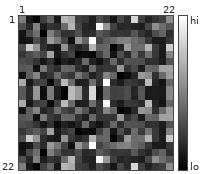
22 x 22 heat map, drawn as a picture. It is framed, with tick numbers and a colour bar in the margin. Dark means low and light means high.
Fine speckle covers the field. No overall slope runs across the table. On average the colour sits 30% of the way up the scale. It is mirror symmetric from top to bottom. There is no seam.
